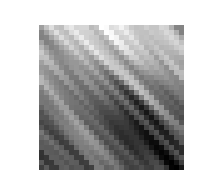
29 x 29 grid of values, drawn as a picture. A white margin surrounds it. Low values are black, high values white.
Odd rows or columns: none. Slope: up to the top. Lone odd cells: none. Ninth with the highest average: top middle. Ninth with the lowest average: bottom right. Grain: diagonal, down to the right.
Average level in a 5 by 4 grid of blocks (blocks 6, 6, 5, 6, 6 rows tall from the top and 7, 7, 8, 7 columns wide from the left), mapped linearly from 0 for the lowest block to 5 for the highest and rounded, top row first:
4554 | 3344 | 3222 | 2201 | 1210
